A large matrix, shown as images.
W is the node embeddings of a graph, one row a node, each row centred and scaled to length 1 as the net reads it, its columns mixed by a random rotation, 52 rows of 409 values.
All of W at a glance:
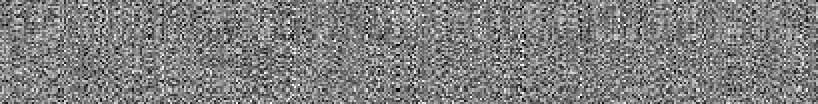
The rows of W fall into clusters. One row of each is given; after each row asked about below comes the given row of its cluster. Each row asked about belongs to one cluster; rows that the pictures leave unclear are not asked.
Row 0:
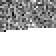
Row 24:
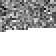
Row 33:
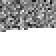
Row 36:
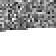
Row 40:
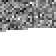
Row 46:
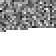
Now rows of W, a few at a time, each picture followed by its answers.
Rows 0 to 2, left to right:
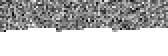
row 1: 36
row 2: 40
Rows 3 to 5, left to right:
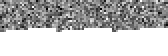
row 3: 0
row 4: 24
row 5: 36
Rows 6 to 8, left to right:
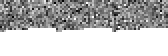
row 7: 40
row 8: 24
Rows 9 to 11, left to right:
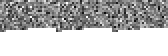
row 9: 36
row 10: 36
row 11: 0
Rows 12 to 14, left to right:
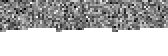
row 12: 40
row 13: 36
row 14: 0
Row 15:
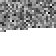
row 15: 46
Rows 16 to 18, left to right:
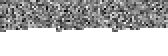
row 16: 0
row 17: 36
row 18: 33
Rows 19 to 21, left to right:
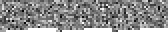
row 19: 40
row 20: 46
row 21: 0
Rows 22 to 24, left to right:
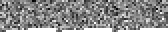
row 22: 33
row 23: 46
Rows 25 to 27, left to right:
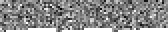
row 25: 46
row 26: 24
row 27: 33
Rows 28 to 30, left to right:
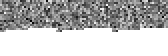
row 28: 36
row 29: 46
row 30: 0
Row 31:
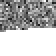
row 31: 36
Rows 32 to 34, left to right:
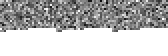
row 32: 46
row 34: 24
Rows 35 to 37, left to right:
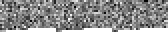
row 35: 36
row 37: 33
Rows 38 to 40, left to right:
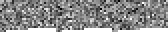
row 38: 46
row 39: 24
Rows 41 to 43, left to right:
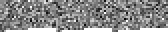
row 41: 36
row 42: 24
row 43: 24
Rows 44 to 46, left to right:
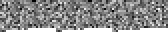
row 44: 33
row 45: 33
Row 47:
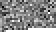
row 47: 24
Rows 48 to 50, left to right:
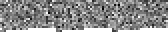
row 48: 46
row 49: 0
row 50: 33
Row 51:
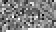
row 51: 40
